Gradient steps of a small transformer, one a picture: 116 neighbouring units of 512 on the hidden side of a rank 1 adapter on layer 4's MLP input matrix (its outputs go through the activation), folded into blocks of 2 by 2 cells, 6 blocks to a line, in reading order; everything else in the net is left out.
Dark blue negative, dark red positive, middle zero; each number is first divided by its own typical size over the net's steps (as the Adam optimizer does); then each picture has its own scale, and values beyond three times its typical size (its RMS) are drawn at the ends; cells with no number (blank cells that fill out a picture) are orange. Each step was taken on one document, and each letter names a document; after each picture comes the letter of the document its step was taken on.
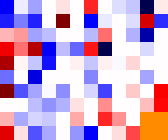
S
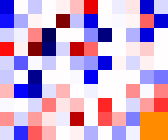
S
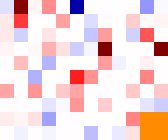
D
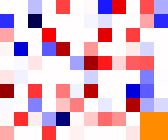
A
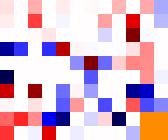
A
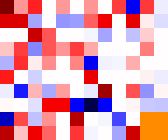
S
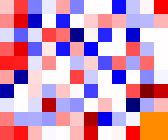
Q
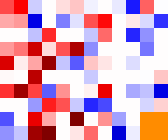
S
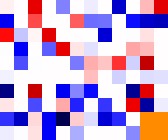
A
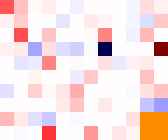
D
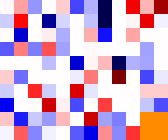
Q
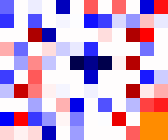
S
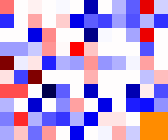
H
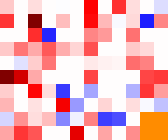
A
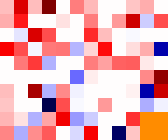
D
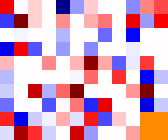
Q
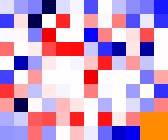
S
